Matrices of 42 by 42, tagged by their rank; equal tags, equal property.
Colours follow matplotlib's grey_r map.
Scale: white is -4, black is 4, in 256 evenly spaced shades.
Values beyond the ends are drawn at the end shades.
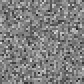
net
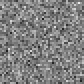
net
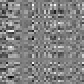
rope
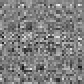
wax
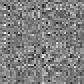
wax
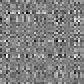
rope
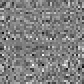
wax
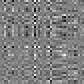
rope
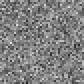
net
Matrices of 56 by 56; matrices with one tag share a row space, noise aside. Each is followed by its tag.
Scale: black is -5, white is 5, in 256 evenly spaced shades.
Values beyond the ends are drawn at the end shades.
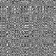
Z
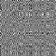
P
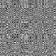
Z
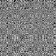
Z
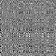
P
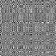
P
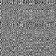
P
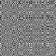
P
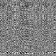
Z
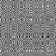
P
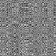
Z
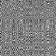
P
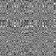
Z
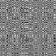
Z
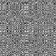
Z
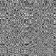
Z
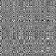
P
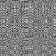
Z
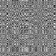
Z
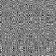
P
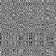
P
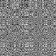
Z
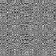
Z
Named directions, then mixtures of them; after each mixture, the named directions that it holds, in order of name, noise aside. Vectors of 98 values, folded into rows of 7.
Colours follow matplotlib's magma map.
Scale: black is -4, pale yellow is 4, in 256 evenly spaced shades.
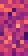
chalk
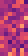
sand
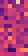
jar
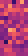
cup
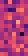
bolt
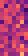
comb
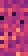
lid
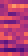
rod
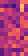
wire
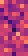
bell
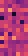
lid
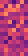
comb, cup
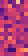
jar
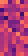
bell, jar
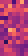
cup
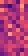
jar, wire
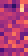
bolt, wire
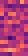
jar, rod
